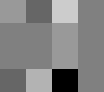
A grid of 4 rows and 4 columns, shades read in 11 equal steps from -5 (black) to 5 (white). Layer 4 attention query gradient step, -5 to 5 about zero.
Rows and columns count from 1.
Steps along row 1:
down up down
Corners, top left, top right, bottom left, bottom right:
1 0 -1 0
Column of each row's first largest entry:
3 3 3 2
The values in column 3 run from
-5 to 3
